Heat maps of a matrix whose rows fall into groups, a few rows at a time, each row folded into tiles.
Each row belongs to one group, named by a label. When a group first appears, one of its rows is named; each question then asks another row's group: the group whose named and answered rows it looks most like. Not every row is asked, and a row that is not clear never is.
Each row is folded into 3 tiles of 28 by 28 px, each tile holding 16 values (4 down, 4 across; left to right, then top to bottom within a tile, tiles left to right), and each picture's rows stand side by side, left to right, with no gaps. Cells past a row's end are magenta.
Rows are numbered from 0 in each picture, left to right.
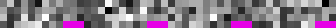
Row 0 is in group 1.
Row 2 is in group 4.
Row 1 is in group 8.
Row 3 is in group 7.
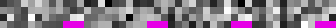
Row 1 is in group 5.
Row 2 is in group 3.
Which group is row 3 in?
7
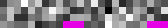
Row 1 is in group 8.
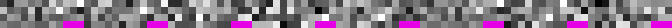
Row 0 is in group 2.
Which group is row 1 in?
3
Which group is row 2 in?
4
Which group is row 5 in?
2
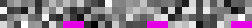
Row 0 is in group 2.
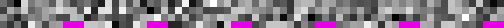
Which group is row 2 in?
7
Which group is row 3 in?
1
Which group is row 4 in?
1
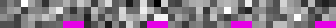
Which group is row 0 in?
8
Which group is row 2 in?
2
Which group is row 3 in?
4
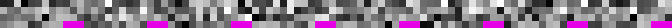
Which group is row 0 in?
5
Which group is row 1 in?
3
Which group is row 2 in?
2
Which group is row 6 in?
3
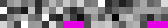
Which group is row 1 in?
3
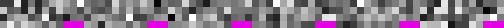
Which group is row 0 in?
2
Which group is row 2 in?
3
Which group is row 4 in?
8
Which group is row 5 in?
5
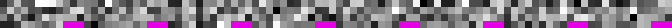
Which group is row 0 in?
7
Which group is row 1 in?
8
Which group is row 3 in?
8
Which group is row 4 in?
3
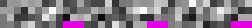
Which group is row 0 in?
4
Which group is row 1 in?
1
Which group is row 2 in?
4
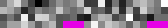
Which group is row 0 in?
3
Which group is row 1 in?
2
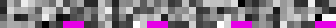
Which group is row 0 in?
4
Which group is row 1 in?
7
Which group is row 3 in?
4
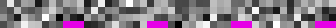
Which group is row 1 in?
7
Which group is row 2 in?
1
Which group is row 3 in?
2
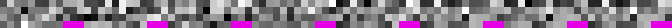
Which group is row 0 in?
8
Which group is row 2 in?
1
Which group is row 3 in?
2
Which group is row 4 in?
7
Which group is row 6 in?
5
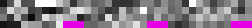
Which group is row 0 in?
7
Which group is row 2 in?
8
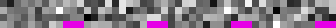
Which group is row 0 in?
2
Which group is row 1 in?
5
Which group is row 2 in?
3
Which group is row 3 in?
8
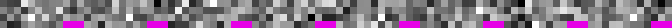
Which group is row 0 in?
8
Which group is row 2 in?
7
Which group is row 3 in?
8
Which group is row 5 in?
3
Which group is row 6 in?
1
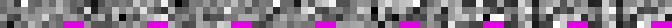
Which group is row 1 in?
2
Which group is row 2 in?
2
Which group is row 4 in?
2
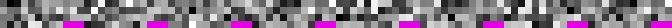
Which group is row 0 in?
1
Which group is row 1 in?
7
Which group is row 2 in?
8
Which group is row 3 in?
3
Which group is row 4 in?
5
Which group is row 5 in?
3
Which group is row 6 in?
5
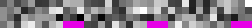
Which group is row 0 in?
8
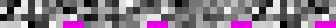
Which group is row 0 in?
5
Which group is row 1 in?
5
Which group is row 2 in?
2
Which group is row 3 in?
5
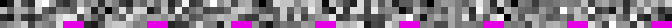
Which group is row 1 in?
8
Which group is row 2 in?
7
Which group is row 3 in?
2
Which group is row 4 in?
5
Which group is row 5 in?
2
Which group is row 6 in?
3
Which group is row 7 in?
2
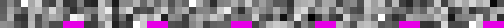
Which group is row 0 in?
4
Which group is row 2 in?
8
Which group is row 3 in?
1
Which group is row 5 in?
7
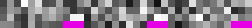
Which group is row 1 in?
3
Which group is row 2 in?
8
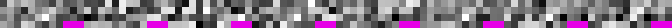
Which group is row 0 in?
4
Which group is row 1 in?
5
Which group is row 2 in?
5
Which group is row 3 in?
1
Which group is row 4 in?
1
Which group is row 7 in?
1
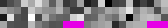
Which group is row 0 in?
4
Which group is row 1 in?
5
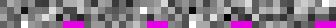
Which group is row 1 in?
3
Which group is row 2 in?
8
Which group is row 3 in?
1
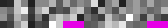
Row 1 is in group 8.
